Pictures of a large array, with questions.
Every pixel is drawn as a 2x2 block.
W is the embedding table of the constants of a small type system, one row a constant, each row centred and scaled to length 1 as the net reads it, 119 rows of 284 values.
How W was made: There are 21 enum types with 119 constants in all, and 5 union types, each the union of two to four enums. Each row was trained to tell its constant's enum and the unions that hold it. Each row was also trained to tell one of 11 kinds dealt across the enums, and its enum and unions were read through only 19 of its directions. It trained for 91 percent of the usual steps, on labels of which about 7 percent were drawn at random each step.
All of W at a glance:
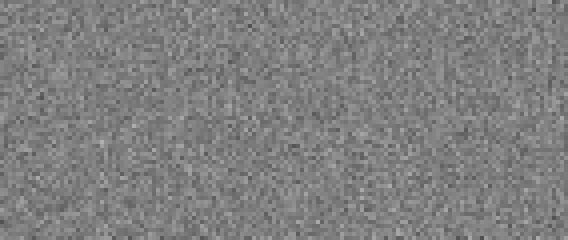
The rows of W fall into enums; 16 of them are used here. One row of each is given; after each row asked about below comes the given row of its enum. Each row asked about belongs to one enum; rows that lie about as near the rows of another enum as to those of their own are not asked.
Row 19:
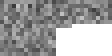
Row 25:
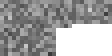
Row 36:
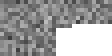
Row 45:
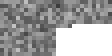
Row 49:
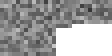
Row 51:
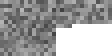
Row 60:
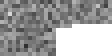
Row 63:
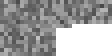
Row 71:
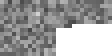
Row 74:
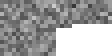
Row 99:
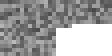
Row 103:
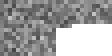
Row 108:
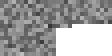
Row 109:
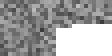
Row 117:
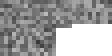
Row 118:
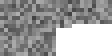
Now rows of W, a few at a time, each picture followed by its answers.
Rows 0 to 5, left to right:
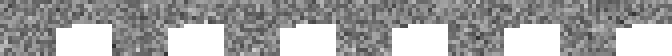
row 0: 117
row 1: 109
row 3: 45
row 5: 19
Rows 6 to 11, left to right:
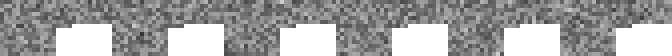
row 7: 49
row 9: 108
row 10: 51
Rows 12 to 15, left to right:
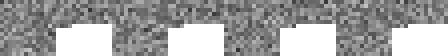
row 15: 108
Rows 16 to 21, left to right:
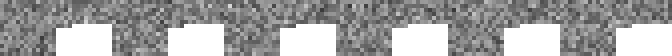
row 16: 36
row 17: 49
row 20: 74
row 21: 25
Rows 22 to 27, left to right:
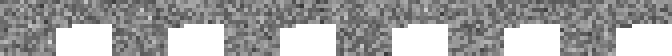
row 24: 74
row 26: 99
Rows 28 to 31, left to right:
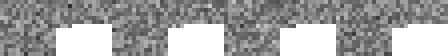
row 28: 108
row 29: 99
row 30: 19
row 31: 25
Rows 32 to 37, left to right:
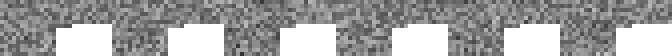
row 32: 49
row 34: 117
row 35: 99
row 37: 51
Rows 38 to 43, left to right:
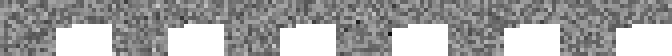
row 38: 51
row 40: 36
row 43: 49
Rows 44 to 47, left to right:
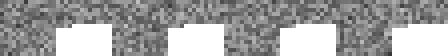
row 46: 36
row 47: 63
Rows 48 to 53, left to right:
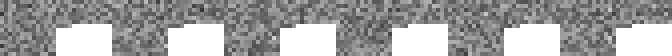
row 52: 36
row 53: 49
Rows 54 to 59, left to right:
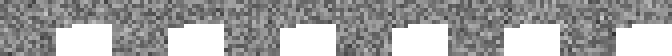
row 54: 63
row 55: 49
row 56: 99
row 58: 118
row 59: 63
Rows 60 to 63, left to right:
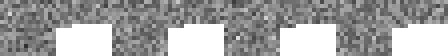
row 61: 51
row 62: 51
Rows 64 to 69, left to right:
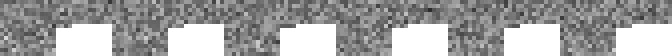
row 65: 45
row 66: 36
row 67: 71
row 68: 99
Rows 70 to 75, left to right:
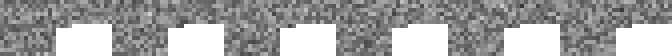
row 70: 117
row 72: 25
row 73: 25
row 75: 71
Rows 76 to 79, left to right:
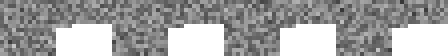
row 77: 19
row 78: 117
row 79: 108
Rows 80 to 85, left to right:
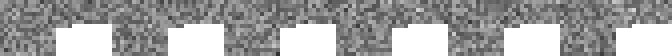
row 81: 25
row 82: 19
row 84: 19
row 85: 63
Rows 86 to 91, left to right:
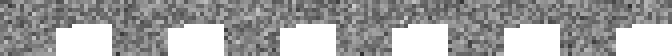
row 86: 71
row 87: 108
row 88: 99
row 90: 45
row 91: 19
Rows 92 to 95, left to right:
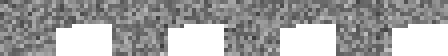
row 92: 71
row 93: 45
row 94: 99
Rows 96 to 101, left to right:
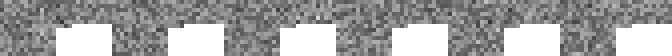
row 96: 19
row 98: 118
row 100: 118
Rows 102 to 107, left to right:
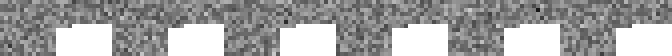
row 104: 118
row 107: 49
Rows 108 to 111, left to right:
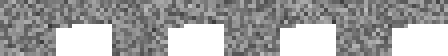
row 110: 117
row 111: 117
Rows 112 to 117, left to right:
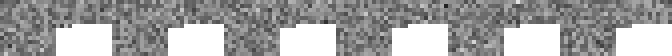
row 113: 36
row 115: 71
